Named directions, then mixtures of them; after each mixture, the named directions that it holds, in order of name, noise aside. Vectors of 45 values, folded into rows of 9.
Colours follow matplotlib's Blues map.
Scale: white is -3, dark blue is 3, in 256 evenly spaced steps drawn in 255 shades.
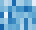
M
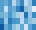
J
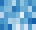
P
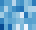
J, P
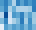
J, M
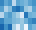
J, P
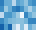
J, P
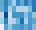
J, M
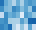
P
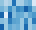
M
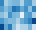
M, P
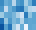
J, P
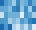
P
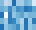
M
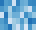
M, P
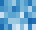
P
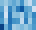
J, M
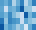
J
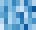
J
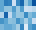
J, M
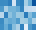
J, M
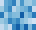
P
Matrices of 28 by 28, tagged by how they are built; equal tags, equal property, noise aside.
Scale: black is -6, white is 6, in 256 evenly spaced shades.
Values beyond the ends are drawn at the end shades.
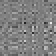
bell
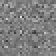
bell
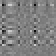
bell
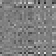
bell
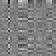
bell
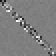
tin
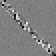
tin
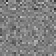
bell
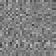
bell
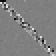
tin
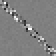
tin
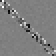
tin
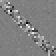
tin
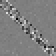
tin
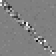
tin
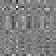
bell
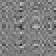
bell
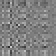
bell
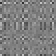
bell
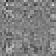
bell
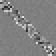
tin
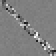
tin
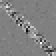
tin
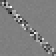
tin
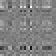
bell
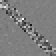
tin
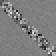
tin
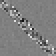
tin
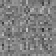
bell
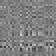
bell
